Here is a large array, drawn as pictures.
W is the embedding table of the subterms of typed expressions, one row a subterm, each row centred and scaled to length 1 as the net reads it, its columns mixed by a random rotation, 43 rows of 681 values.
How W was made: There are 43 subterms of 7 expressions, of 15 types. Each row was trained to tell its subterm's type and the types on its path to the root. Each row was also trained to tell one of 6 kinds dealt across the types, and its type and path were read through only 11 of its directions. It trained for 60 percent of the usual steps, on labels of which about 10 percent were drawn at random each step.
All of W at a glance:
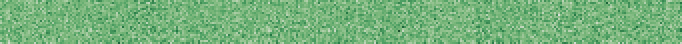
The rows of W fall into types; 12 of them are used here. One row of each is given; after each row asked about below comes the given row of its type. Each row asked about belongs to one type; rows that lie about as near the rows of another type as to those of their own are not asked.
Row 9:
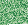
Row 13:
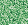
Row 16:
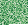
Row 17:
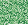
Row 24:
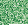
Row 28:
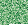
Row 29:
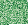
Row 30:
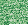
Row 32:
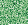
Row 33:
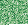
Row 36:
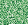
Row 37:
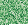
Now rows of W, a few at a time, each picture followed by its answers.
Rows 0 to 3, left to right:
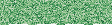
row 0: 13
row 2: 36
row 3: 36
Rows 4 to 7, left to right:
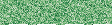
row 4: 36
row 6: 37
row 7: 9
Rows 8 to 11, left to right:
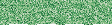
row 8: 33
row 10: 30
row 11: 37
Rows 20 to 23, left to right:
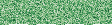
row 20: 32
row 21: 17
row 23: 17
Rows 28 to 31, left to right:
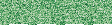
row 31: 30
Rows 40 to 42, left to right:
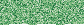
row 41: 30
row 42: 16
